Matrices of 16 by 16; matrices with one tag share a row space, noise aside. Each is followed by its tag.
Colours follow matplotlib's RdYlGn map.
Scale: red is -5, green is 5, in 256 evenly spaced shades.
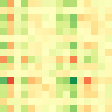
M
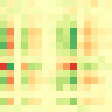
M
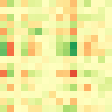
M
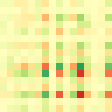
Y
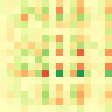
Y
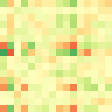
M
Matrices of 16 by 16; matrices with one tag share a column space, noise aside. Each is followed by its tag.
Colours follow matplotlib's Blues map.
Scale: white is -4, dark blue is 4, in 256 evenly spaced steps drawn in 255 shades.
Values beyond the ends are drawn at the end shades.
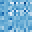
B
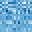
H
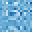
B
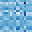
B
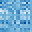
H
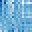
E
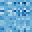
B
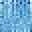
E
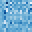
H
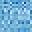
H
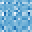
B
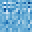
H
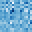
H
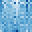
E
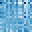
E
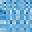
H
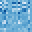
H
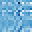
B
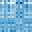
E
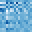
H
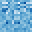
H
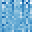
E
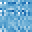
B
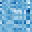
H
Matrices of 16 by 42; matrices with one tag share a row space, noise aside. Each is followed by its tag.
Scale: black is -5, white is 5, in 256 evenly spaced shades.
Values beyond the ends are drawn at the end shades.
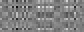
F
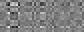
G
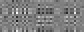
F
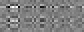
G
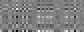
F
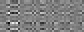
G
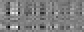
G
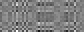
F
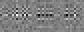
F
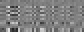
G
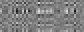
F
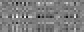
F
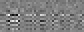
G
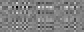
F
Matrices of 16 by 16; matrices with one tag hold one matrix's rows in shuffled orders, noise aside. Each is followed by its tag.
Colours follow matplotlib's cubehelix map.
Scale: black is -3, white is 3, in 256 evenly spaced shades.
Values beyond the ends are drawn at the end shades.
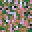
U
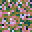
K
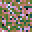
K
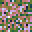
K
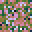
U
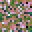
K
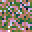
K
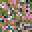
K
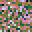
K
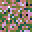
K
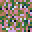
U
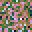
U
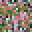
U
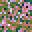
K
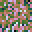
U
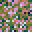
U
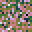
K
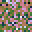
U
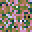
U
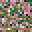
K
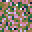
U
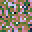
U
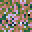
U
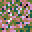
K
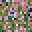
U
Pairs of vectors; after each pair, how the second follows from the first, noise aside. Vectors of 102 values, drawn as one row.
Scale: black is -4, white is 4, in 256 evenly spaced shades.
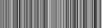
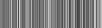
sign-scrambled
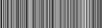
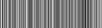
negated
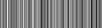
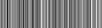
negated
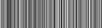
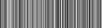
negated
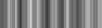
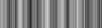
negated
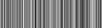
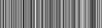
negated
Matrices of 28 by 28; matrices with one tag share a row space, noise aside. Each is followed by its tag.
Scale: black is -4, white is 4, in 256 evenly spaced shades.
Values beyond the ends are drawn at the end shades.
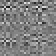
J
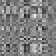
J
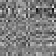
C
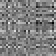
C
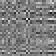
C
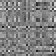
C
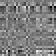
C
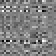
J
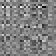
J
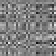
C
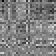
C
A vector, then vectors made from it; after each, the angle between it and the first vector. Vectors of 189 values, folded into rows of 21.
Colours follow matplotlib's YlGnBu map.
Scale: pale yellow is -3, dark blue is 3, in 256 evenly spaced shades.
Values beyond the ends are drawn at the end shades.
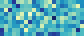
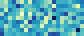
nearly parallel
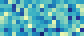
orthogonal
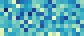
nearly opposite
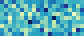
partly aligned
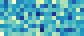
partly opposed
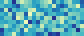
nearly parallel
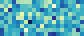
nearly parallel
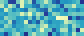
partly aligned
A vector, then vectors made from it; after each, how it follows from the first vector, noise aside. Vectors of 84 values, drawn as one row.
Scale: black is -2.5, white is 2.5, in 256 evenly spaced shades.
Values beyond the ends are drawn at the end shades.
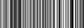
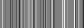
partly zeroed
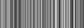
shrunk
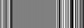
partly zeroed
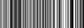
copied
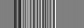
partly zeroed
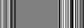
partly zeroed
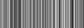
shrunk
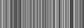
shrunk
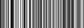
reversed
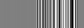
partly zeroed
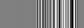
partly zeroed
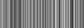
shrunk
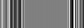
partly zeroed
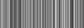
shrunk
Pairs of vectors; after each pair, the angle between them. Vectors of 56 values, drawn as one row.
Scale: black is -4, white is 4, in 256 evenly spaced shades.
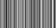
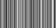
nearly parallel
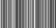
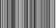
nearly opposite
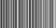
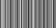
partly opposed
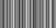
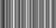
nearly parallel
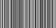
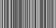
nearly parallel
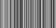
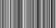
partly aligned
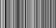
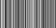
nearly parallel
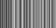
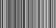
orthogonal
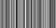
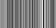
orthogonal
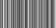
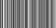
nearly parallel
